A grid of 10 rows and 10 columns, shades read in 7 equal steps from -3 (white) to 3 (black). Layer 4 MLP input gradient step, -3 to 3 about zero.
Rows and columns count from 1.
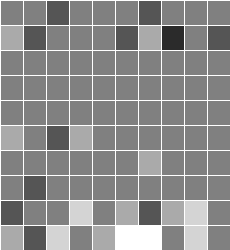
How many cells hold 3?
0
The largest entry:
2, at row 2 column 8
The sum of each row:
2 3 0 0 0 -1 -1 1 -4 -11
